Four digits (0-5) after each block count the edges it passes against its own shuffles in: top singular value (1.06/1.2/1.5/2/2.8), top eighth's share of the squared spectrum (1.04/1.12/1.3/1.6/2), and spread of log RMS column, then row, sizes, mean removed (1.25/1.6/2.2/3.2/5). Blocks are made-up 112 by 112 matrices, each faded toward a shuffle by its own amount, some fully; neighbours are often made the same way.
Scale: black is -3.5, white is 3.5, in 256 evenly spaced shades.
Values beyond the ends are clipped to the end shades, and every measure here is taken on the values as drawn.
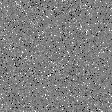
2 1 0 0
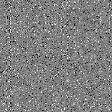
4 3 2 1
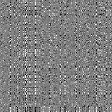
5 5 4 3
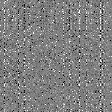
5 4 3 1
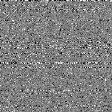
4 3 0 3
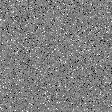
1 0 0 0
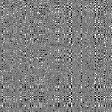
5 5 4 3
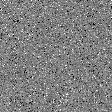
2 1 0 0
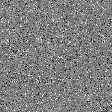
3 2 1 0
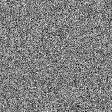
3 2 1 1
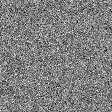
1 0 0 0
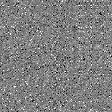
4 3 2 1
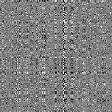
5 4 3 3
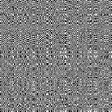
5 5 4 4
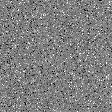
3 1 0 0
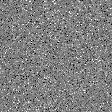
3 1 0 0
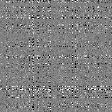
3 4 4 4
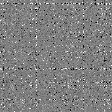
2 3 2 3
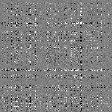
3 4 4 4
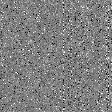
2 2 2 0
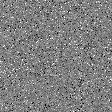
0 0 0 0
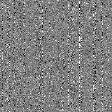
2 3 4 0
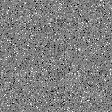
3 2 0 0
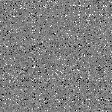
2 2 2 2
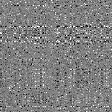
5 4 2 3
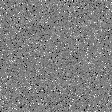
0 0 0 0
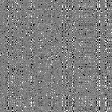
5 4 4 2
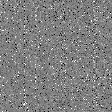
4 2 2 0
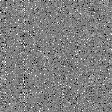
4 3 2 1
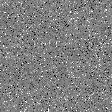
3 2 0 0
